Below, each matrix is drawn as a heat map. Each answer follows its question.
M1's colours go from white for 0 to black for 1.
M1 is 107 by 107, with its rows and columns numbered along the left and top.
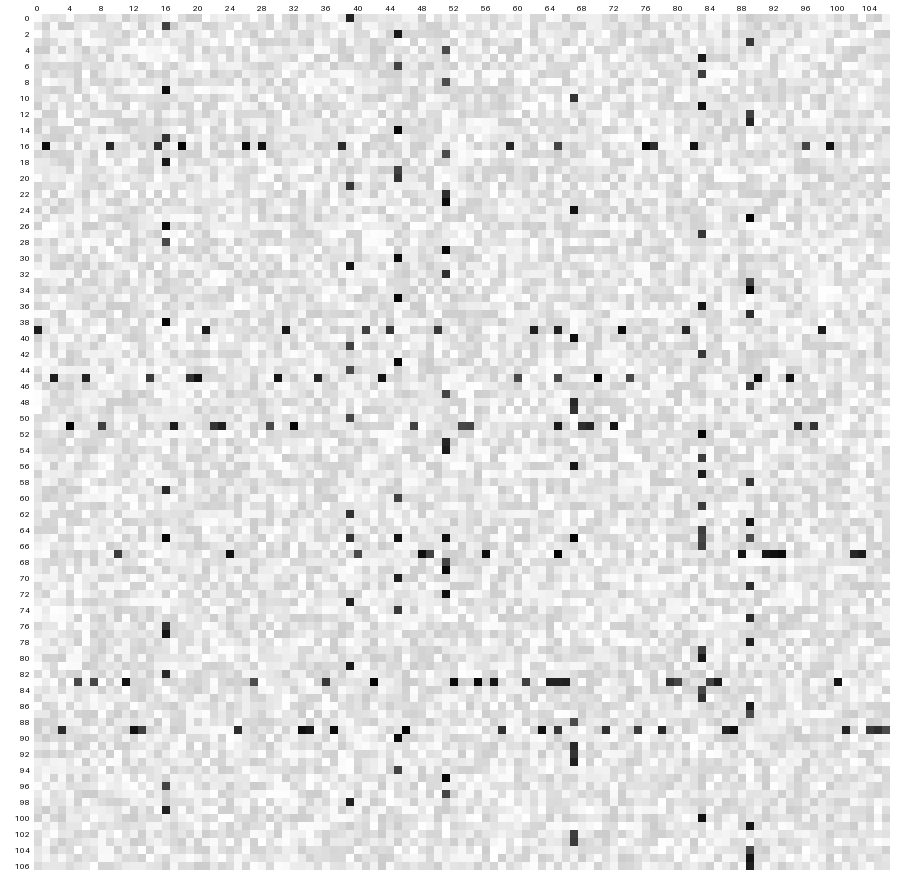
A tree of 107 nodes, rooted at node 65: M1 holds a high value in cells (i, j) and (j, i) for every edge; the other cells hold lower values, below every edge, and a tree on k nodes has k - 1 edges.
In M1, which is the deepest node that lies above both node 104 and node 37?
89
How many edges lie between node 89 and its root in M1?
1
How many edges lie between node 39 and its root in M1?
1
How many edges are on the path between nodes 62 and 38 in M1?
4
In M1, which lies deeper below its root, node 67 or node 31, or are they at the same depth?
node 31
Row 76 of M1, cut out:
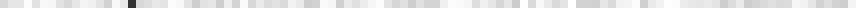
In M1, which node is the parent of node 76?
16
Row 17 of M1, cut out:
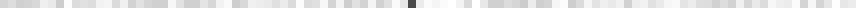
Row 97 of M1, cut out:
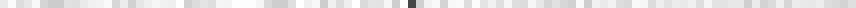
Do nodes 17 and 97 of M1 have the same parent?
yes
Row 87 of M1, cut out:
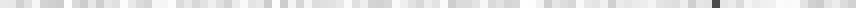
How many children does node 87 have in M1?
0
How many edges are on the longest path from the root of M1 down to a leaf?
2
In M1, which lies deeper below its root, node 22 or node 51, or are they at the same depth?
node 22
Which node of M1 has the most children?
89
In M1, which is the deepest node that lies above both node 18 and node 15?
16
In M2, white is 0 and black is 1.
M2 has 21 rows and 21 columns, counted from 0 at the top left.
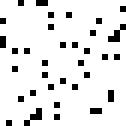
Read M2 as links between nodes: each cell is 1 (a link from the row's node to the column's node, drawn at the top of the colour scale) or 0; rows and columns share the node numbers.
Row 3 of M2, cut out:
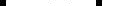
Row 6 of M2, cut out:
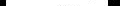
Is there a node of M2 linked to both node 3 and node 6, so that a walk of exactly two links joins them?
yes
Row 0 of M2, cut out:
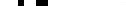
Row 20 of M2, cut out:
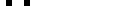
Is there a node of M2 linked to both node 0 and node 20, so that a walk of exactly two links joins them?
no
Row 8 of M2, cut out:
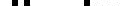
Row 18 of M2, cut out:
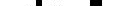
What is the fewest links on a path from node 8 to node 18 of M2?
6
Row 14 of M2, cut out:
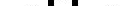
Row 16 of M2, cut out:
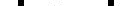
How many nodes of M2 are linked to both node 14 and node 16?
0
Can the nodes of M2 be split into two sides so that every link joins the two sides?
no
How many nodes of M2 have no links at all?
0
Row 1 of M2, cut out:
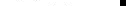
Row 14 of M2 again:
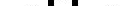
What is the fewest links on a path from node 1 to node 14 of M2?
4
